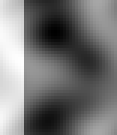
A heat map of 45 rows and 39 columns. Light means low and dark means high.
Seam: vertical, 20% of the way across, the right part higher. Ninth with the lowest average: middle left. Ninth with the highest average: top middle.
